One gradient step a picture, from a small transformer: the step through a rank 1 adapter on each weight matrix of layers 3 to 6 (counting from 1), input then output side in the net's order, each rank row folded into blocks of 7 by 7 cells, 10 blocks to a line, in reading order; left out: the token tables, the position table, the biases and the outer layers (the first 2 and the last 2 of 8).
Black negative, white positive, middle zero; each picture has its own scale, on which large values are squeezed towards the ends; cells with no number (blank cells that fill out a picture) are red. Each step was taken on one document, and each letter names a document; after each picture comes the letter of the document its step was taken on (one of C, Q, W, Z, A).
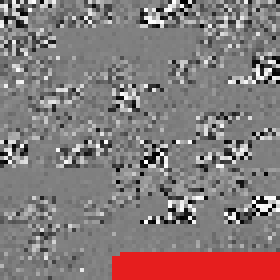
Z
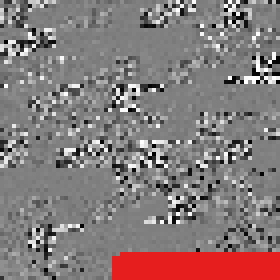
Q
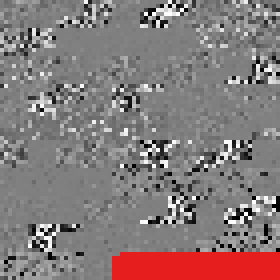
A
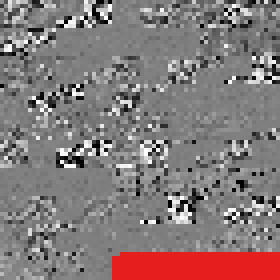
Z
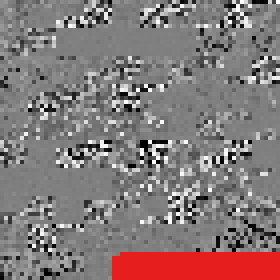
Q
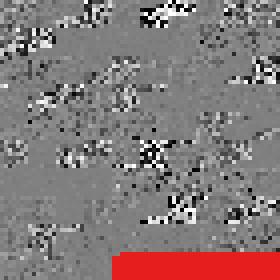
A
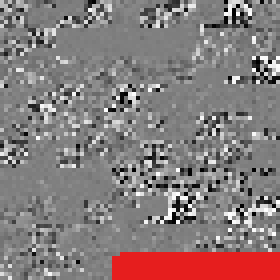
Q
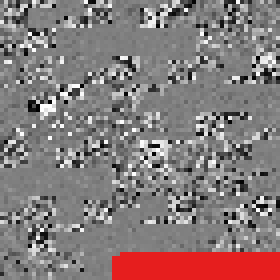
Z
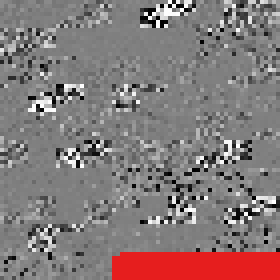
A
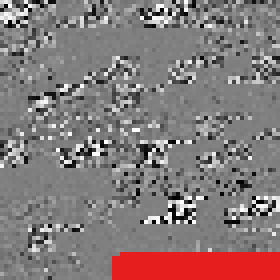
Z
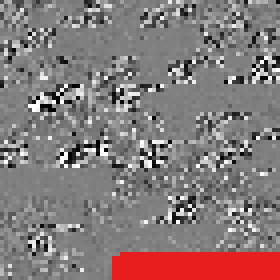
Q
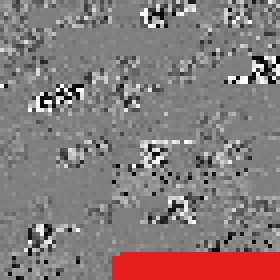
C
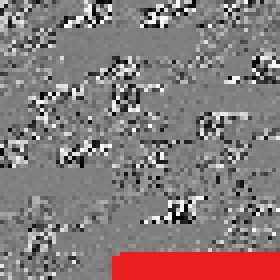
Z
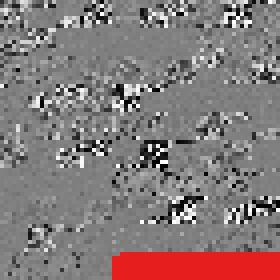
C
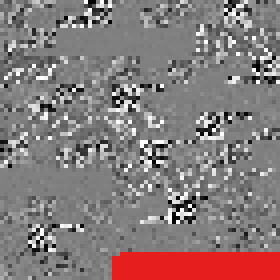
Q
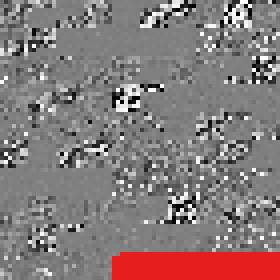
Q
